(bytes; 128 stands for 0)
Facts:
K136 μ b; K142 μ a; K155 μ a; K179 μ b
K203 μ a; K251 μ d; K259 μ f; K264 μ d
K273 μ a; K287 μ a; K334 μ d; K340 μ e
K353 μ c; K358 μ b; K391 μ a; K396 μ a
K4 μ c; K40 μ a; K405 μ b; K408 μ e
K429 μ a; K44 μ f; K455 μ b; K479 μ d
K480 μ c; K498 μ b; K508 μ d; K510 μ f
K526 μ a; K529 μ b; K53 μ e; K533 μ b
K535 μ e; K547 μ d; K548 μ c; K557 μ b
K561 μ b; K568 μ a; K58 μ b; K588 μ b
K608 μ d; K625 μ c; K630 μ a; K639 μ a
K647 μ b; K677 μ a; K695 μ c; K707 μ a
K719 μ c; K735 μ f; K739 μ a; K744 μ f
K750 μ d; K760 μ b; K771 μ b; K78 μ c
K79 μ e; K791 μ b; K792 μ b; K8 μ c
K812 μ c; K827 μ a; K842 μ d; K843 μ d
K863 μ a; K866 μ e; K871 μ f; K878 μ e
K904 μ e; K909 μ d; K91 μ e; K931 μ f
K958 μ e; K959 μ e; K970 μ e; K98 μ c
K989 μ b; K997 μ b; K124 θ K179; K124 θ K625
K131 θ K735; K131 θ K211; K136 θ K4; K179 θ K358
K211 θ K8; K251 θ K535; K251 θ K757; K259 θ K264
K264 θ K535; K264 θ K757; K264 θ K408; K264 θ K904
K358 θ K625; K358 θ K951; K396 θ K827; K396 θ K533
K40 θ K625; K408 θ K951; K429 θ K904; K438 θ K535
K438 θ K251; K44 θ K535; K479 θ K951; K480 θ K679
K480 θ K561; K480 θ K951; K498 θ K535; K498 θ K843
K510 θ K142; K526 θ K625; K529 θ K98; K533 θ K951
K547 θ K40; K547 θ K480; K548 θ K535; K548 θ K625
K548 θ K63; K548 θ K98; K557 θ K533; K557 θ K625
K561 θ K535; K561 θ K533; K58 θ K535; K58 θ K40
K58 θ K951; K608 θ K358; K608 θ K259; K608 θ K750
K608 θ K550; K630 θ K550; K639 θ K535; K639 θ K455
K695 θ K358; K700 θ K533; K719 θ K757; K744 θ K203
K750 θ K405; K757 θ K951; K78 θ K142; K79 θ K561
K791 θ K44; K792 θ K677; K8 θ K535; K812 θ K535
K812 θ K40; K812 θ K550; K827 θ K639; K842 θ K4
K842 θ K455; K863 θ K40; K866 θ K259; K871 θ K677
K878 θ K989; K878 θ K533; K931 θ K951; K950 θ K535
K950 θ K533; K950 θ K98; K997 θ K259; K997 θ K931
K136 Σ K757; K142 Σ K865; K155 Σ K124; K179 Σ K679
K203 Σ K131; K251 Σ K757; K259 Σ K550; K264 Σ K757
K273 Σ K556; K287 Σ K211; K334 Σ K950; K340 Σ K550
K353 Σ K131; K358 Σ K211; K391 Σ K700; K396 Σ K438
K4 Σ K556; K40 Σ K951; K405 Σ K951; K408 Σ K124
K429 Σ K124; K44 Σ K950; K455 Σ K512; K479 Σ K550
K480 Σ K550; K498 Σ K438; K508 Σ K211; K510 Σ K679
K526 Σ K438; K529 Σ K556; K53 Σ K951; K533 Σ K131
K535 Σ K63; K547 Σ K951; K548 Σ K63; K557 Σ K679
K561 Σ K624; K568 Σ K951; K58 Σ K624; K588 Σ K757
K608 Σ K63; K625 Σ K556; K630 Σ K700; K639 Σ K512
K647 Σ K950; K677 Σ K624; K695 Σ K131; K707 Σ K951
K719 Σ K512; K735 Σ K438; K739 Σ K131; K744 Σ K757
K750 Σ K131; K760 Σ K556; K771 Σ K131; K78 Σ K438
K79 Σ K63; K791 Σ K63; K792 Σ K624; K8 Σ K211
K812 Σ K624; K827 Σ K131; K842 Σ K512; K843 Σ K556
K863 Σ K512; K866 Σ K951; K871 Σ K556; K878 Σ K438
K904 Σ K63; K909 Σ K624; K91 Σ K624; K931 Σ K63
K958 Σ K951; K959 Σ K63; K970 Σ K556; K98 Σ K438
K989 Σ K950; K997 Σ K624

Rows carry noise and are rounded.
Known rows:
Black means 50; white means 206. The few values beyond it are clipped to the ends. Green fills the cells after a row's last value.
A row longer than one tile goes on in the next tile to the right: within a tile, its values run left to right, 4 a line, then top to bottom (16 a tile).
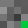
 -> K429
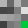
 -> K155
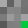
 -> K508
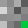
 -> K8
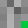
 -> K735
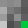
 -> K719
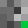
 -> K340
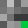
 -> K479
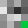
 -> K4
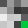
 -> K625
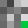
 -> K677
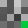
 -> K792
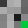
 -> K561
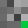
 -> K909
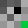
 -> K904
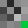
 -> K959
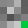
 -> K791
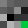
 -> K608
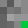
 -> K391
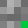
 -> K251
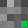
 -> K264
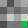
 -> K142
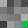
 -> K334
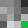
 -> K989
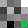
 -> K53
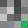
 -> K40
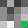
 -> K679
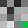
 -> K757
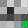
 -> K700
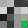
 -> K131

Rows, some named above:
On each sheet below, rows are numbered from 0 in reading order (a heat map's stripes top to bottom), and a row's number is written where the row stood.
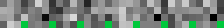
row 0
K989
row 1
K58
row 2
K273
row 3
K863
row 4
K455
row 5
K58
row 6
K842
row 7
K58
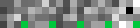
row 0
K273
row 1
K44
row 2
K871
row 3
K44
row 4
K535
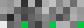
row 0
K548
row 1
K510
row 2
K211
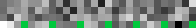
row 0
K63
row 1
K791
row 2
K959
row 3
K550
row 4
K273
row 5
K931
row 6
K750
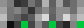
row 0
K695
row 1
K273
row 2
K203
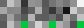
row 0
K529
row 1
K931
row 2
K624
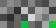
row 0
K878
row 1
K405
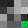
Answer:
K630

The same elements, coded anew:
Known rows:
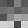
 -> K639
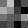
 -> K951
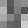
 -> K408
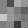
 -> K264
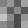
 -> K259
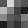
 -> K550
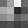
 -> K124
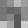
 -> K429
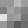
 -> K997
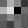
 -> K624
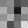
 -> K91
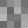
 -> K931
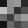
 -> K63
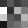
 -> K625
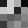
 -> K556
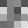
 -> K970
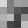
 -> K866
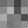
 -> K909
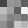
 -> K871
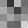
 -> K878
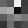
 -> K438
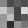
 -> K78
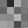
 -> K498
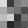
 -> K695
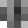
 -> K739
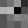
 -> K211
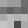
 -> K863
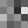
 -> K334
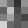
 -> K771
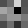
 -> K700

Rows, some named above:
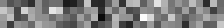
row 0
K78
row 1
K760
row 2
K98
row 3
K353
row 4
K547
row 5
K608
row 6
K358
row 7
K878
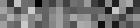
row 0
K878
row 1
K8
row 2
K44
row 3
K533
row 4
K63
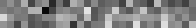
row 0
K179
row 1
K211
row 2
K557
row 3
K904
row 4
K79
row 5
K79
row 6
K989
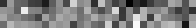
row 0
K760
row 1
K455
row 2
K58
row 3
K878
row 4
K535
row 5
K843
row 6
K40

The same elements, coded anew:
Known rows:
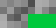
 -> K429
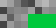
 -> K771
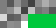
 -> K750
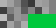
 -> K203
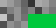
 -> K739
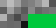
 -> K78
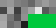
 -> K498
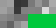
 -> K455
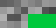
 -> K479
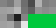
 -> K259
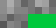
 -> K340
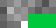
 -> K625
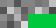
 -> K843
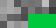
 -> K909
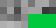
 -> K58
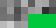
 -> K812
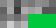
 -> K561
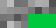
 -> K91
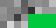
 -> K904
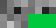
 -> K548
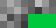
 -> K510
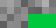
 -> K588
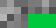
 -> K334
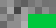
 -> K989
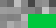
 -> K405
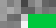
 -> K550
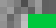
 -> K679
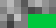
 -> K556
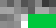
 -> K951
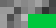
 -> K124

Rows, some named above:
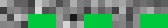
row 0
K131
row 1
K931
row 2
K98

